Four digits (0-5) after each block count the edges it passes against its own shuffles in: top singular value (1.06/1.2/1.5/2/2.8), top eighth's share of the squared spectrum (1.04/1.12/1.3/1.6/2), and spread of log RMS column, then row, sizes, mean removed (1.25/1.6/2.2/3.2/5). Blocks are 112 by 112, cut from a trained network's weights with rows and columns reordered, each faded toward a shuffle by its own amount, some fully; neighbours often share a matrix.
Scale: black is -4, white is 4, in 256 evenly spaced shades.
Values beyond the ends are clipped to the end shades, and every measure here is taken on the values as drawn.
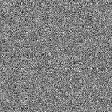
4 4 1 2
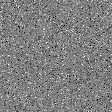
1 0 0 0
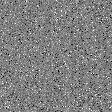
0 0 0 0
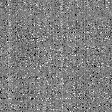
3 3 0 3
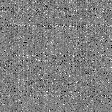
3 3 0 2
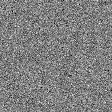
2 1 0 0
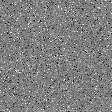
0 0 0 0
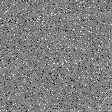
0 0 0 0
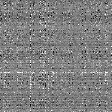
4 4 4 2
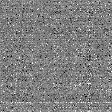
3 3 2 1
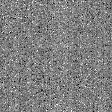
2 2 0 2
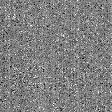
2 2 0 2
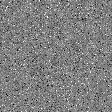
0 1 0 0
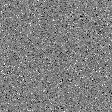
0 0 0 0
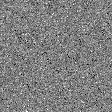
1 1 0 0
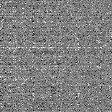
3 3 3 2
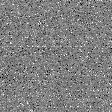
1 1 0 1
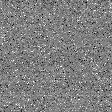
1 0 0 0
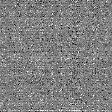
3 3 3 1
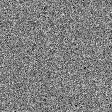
1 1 0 0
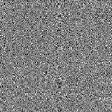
3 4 3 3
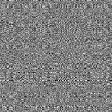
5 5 1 4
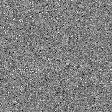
2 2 1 1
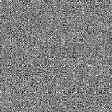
3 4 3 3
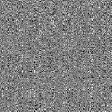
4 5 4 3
